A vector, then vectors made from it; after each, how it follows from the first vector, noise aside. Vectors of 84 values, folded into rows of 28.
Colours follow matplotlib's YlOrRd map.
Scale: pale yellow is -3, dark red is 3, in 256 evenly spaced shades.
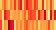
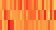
shrunk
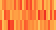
shrunk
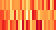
wrapped around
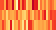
wrapped around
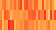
shrunk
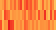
shrunk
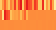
partly zeroed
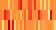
partly zeroed
